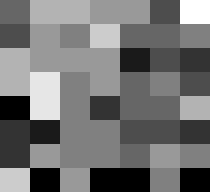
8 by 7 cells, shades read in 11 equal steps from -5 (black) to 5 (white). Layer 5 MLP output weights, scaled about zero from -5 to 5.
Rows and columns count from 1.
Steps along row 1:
up same down same down up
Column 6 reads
-2 -1 -2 0 -1 -2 1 0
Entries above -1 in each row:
5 4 4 5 3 2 5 3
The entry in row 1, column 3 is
2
